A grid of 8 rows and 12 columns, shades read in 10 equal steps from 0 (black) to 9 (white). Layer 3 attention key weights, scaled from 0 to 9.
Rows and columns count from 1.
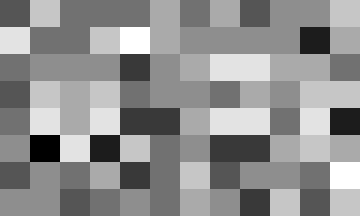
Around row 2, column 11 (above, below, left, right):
5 6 5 6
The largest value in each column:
8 8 8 8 9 6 7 8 8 7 8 9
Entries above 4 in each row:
6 9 9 9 7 7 6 7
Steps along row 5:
up down up down same up up same down up down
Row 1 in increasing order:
3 3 4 4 4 4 5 5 6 6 7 7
